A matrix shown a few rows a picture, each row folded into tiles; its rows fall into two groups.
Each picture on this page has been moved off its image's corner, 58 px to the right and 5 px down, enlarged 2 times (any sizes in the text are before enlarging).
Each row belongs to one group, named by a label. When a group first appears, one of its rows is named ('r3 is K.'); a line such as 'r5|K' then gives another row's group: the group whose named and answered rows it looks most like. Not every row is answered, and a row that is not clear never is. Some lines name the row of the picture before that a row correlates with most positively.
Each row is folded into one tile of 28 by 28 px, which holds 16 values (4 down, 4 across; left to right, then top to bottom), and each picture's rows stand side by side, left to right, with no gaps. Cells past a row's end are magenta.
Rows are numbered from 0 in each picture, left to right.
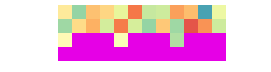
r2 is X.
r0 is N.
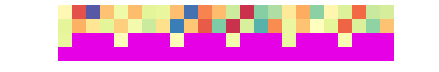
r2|N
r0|X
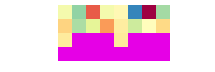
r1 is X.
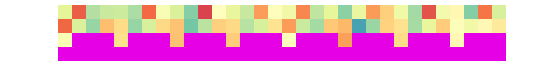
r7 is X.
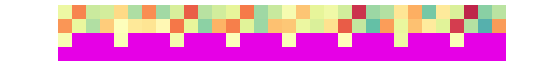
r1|X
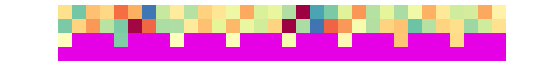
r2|N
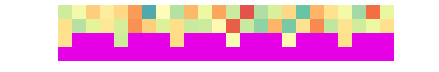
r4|N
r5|X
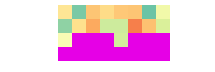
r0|N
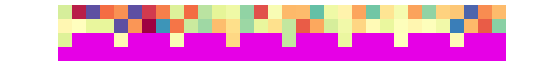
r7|N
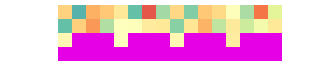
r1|X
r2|N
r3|X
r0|N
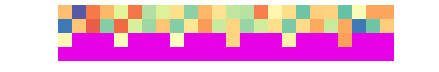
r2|N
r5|X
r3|X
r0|N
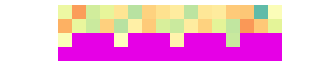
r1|N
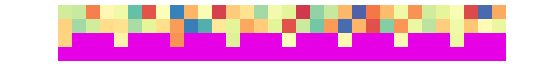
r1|X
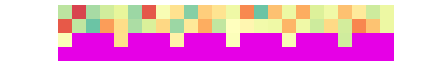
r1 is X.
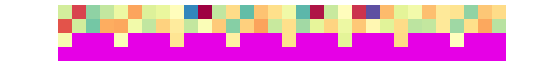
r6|X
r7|N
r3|N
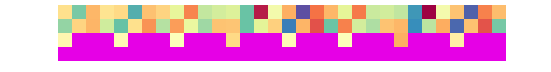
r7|N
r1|N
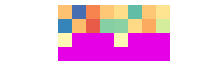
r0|N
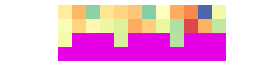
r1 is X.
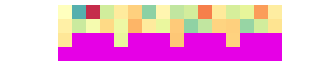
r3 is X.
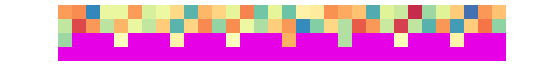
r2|N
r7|N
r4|X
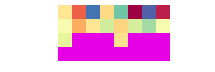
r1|X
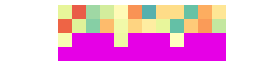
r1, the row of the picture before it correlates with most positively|0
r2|N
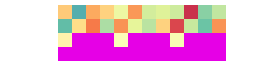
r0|N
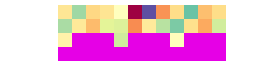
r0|N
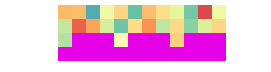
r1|N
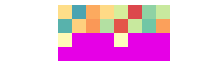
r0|N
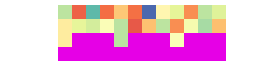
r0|X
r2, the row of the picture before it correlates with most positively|1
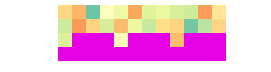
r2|X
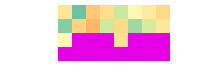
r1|X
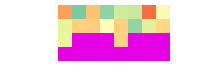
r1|X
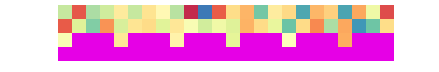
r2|X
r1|N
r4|N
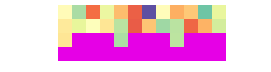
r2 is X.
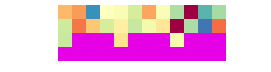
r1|X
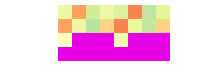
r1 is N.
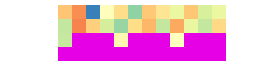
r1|N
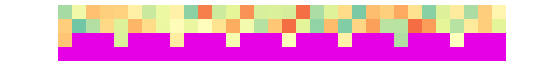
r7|N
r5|N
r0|X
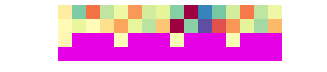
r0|X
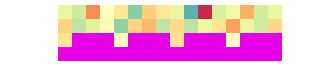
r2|X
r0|X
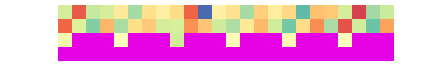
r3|N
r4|N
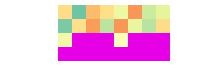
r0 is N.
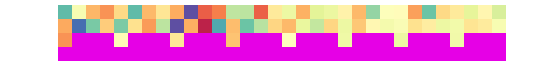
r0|X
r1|N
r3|X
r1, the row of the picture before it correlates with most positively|0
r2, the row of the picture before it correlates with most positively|0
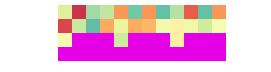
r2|X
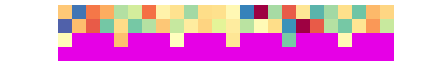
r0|N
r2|N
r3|X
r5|N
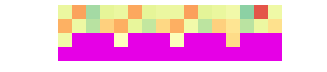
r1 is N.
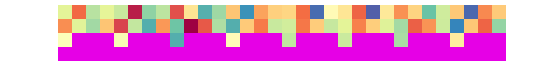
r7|N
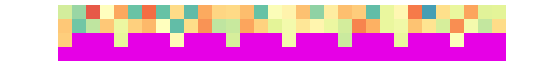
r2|N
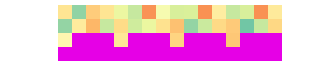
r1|X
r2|X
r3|X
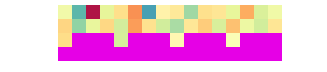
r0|X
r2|N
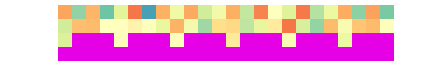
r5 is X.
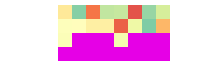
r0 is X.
